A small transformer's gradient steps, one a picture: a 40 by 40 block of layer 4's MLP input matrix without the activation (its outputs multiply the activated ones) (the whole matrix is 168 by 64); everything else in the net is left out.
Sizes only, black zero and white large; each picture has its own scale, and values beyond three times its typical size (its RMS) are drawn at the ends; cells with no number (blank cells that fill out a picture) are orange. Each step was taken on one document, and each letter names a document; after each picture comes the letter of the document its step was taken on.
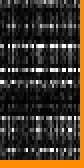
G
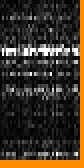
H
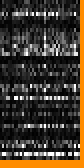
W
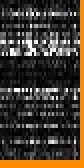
H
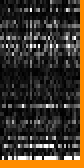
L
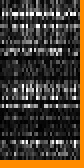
H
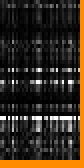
G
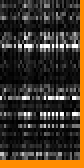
W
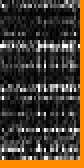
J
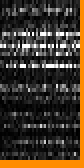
W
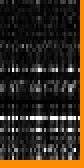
G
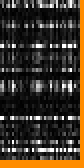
G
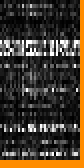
H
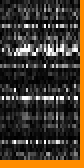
W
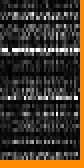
W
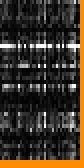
J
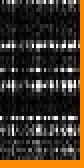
G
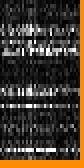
H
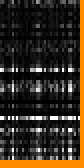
G
